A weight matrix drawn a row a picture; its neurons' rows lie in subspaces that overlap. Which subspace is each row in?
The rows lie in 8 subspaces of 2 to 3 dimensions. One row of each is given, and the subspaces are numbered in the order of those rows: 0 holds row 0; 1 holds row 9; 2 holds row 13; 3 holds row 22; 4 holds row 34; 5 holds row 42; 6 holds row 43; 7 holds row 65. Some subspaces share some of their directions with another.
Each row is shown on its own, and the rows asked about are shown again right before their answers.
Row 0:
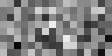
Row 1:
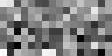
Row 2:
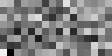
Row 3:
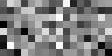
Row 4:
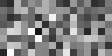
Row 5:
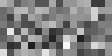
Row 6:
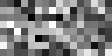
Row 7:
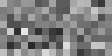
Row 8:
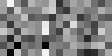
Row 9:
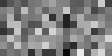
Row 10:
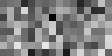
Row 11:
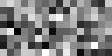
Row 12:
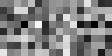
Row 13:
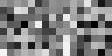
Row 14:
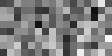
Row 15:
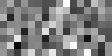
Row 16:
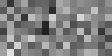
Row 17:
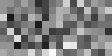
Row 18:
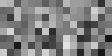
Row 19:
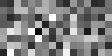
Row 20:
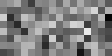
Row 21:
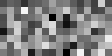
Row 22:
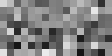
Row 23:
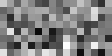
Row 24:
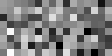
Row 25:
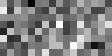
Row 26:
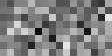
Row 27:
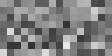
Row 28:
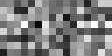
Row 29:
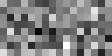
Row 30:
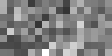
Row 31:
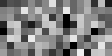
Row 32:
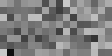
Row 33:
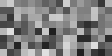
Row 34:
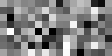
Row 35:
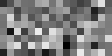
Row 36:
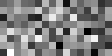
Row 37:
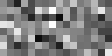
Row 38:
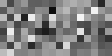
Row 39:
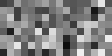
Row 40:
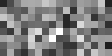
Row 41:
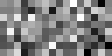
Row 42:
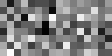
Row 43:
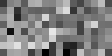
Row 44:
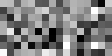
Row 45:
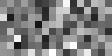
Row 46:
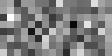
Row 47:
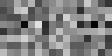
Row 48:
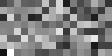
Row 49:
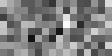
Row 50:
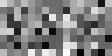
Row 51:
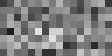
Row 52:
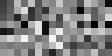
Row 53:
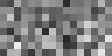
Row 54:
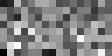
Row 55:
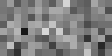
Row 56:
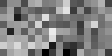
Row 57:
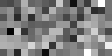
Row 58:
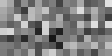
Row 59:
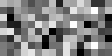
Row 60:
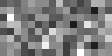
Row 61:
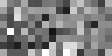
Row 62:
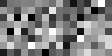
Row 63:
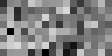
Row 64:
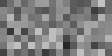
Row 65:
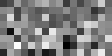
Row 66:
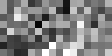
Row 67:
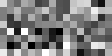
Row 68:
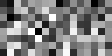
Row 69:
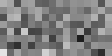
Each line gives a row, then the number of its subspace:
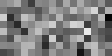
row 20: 4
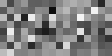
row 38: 5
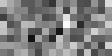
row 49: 1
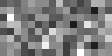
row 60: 4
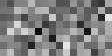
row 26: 4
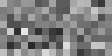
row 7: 0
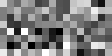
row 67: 0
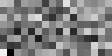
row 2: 3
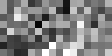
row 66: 6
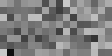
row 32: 3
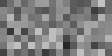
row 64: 0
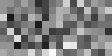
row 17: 7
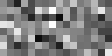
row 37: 0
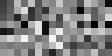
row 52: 2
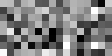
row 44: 6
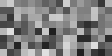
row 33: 0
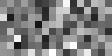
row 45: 7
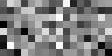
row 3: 0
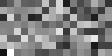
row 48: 3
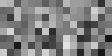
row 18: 7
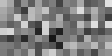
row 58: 2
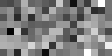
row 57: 5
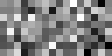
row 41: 5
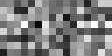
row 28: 2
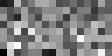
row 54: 4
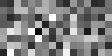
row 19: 3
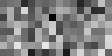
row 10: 1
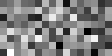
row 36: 3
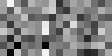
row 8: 5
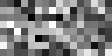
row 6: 0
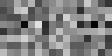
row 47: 2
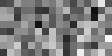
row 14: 7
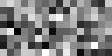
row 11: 0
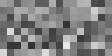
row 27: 1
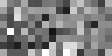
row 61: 6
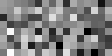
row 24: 3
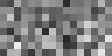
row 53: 7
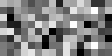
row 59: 4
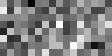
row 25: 6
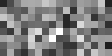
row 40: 1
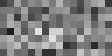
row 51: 2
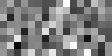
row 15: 7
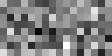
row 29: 5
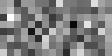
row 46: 4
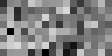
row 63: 6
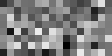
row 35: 6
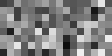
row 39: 7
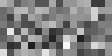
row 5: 1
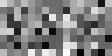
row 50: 1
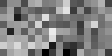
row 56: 6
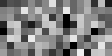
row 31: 1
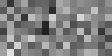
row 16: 5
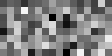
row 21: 1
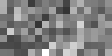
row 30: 6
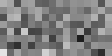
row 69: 4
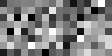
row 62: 5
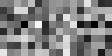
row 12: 2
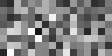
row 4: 3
